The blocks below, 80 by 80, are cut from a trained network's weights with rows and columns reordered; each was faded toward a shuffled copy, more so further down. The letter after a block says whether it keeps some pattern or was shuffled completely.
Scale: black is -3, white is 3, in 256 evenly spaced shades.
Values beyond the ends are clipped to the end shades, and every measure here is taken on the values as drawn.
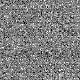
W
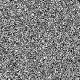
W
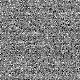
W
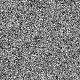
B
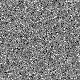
B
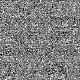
W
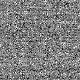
W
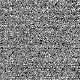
W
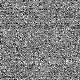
W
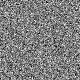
B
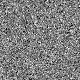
B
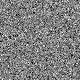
B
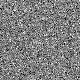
B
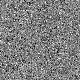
B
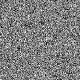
W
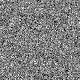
W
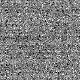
W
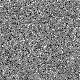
B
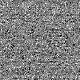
W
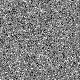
B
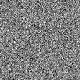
W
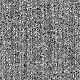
W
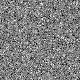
B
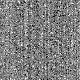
W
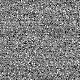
W
